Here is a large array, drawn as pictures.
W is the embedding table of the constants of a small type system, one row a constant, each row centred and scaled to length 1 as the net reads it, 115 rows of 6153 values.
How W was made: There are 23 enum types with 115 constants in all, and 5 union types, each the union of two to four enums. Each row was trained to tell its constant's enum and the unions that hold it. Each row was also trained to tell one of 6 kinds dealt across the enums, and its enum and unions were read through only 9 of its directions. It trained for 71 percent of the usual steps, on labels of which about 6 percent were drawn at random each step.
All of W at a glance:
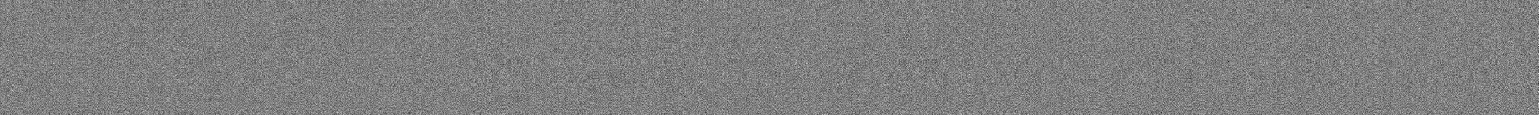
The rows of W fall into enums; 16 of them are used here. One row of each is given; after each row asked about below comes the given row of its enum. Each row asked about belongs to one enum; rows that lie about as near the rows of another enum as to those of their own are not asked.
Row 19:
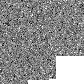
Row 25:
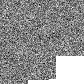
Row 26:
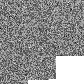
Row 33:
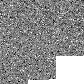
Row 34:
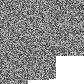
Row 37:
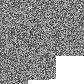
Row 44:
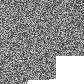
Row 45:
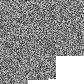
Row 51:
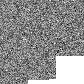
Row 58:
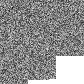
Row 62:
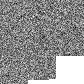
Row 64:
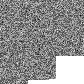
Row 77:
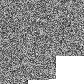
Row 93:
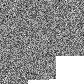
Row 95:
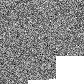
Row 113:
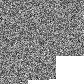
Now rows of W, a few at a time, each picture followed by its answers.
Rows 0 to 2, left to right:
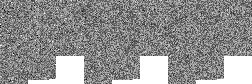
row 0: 33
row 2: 77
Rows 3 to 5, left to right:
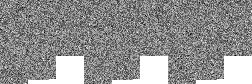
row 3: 51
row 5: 25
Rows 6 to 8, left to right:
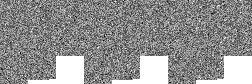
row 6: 113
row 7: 62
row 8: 51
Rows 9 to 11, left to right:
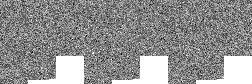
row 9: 64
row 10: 64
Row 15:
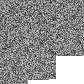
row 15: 45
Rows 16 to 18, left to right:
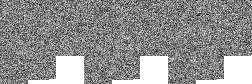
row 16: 25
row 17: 33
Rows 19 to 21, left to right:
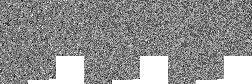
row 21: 37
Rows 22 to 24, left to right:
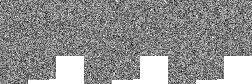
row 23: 19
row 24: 33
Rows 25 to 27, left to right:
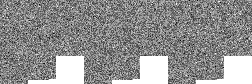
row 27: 64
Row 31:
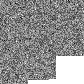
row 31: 45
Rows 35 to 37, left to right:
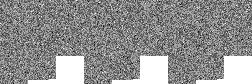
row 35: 25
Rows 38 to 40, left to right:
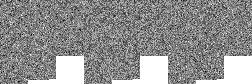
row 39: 45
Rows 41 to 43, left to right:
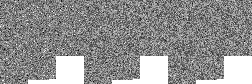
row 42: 45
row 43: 64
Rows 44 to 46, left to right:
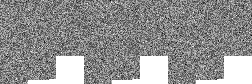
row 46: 25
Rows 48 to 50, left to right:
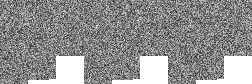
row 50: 77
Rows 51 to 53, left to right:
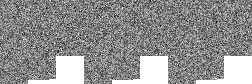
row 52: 33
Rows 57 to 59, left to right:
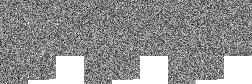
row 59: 62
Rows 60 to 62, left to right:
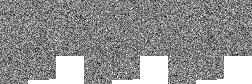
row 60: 26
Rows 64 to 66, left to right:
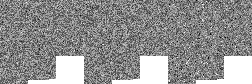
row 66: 34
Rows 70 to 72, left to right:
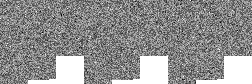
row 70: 113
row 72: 33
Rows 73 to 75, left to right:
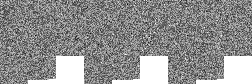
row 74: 37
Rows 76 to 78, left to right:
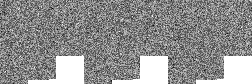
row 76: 113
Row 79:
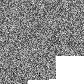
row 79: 37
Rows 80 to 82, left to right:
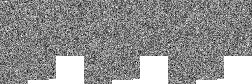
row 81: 51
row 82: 51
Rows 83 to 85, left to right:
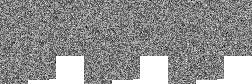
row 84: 34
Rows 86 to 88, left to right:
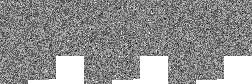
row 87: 51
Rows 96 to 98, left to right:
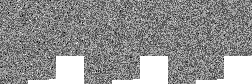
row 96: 64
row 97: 37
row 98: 62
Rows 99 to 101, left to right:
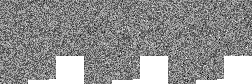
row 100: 62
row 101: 37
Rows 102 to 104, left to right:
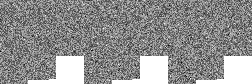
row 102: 45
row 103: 45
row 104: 37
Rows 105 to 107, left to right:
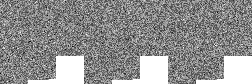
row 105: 64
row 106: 26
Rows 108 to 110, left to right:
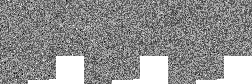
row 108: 34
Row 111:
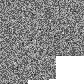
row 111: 33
